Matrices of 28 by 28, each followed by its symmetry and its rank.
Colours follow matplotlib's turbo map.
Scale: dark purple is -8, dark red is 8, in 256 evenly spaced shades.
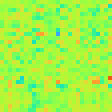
neither, rank five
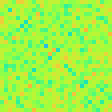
symmetric, full rank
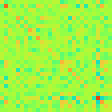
symmetric, rank five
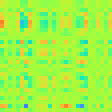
neither, rank two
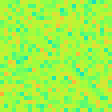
antisymmetric, full rank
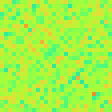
symmetric, full rank
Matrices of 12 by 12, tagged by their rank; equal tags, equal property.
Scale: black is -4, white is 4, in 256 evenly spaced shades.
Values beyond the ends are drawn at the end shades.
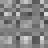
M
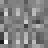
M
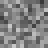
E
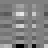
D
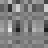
D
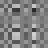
D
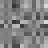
M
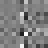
M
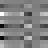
D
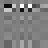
D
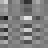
D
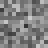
E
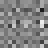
M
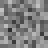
E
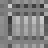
D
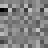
M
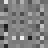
M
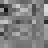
M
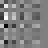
D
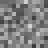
E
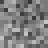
E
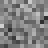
E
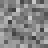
E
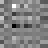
M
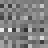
M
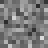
E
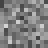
E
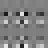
D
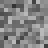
E
